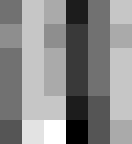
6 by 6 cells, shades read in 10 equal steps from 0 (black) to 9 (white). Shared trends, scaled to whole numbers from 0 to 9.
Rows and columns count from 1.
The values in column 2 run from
7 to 8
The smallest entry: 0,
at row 6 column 4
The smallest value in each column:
3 7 5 0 3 6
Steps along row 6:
up up down up up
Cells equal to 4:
8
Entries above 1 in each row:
5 6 6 6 5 5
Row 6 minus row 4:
-1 1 3 -2 -1 -1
